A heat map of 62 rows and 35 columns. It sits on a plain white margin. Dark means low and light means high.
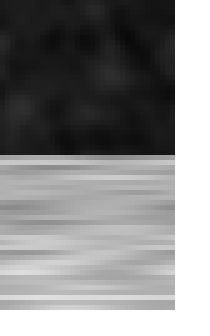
The table splits into 2 rows of 1 panel. Panel 1,1: very low, blotchy, faint in contrast. Panel 2,1: high, streaked across.
